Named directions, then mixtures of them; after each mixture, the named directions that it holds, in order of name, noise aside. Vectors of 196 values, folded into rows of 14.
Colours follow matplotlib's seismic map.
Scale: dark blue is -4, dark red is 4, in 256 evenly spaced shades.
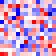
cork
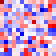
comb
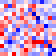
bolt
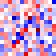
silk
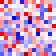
comb, silk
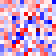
silk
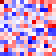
bolt, comb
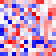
bolt, cork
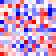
cork, silk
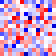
comb, silk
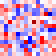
comb, cork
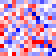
bolt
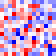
bolt, silk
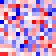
cork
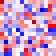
comb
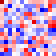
comb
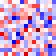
bolt, silk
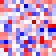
comb, cork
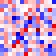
silk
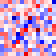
silk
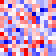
bolt, comb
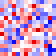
bolt, silk
